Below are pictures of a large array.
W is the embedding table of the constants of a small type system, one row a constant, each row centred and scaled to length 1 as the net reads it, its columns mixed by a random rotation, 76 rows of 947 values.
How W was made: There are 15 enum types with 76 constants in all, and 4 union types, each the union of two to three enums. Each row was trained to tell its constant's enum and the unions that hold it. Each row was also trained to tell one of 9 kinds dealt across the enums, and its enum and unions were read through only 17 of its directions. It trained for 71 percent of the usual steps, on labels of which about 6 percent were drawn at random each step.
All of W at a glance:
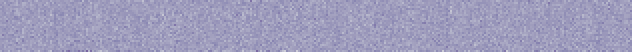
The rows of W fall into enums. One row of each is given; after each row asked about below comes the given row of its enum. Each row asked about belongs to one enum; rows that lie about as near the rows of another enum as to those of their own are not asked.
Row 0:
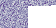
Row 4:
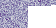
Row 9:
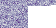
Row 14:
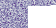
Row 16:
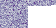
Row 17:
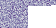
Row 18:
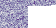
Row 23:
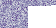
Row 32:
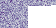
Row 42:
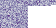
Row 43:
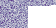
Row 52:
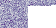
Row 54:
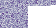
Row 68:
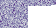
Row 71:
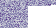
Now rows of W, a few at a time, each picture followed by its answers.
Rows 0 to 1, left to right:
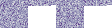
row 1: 14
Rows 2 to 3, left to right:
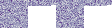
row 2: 17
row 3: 9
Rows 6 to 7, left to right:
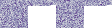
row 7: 43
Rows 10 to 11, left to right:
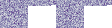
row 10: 17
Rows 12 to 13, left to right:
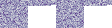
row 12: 16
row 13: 71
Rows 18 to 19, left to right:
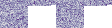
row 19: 0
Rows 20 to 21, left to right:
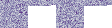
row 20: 43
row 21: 16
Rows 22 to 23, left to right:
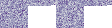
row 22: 54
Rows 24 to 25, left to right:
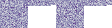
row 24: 42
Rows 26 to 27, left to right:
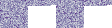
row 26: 71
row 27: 71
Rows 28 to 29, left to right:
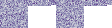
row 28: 68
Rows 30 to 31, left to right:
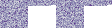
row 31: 17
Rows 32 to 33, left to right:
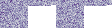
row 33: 43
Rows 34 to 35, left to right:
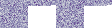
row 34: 0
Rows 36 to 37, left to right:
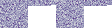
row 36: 18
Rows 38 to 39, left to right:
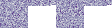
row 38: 42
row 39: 54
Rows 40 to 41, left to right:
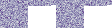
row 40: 17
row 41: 9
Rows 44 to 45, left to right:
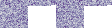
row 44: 52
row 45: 32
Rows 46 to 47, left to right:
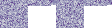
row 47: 68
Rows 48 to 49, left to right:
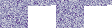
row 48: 42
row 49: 32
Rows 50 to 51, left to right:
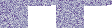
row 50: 32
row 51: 16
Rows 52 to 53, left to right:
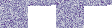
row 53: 0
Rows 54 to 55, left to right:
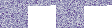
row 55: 68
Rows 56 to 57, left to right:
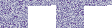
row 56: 71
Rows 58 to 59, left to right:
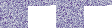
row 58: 14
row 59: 23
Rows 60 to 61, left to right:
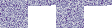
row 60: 0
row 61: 52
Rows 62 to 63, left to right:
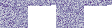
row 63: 0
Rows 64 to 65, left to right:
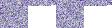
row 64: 32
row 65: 68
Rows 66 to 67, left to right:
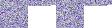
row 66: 42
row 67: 18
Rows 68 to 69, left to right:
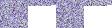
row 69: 32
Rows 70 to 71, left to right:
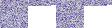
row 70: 23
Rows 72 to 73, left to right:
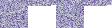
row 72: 71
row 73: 9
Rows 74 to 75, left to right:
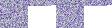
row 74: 42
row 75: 18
